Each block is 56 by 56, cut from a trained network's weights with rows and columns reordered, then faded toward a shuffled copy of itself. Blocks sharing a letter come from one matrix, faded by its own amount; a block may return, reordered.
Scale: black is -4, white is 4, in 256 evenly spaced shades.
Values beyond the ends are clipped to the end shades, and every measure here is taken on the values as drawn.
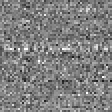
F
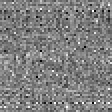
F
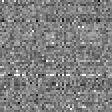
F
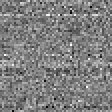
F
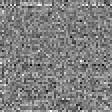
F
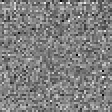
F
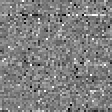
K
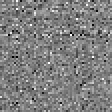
K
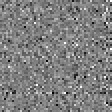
K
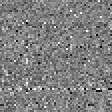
K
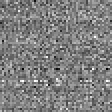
F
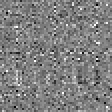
K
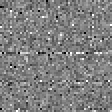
K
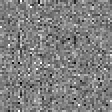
K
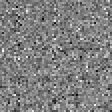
K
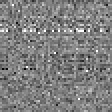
F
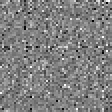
K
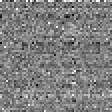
F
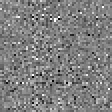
K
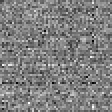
F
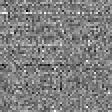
F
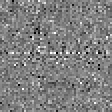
K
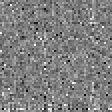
K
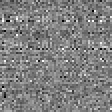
F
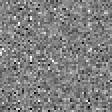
K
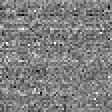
F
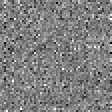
K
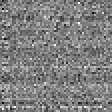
F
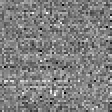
F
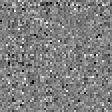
K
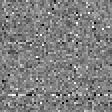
K
